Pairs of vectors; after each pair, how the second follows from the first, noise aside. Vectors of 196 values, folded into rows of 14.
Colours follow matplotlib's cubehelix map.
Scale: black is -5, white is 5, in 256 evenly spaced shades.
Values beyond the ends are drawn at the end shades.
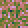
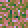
reversed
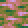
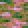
reversed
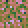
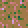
partly zeroed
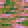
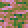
reversed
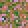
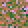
reversed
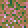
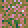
reversed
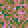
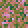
reversed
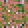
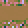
partly zeroed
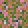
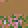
partly zeroed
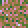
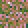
reversed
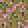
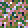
scaled up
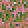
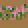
partly zeroed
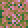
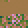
partly zeroed
